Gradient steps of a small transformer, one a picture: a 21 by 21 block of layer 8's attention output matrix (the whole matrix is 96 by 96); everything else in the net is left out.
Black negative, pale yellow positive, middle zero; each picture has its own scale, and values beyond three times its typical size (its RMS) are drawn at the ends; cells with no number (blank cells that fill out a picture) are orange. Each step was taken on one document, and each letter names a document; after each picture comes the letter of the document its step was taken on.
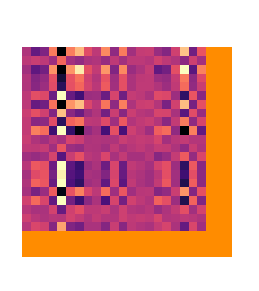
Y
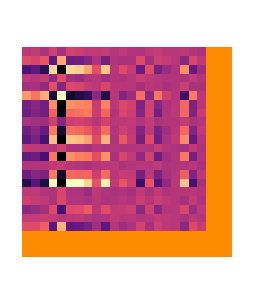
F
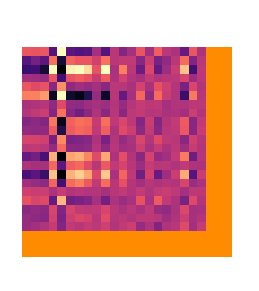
F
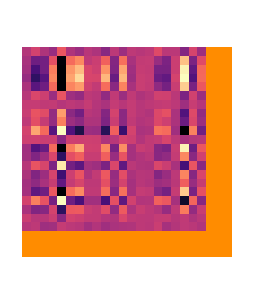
Y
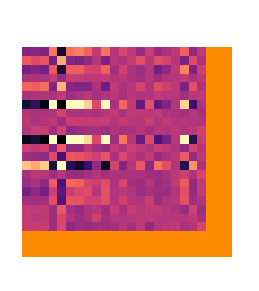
F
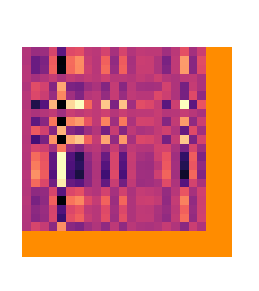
Y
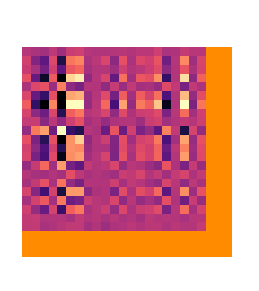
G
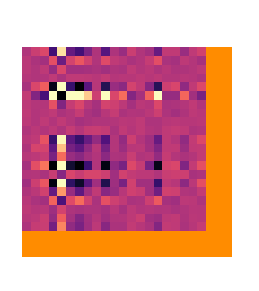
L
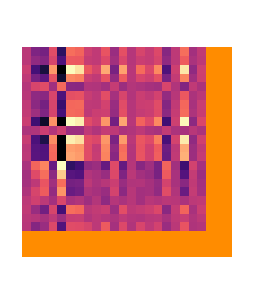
G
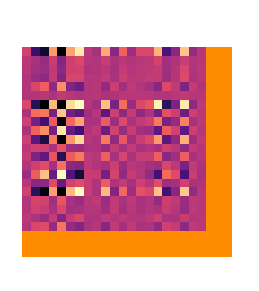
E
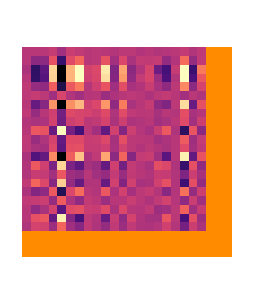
Y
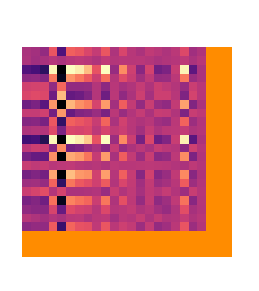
F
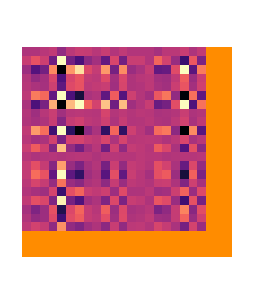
Y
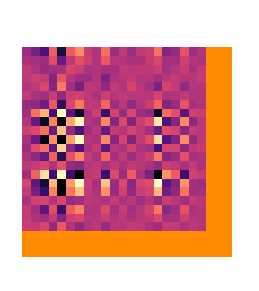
E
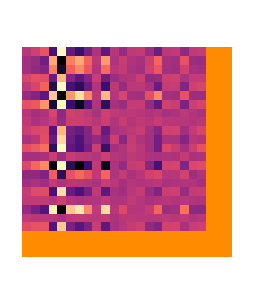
L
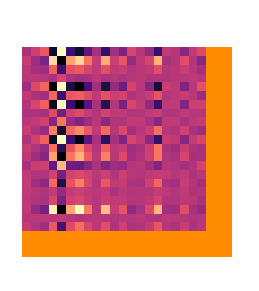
L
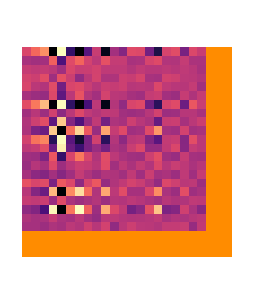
L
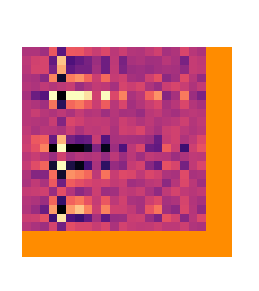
L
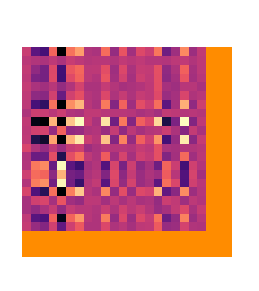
E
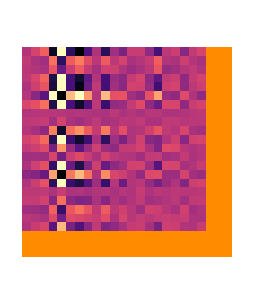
L
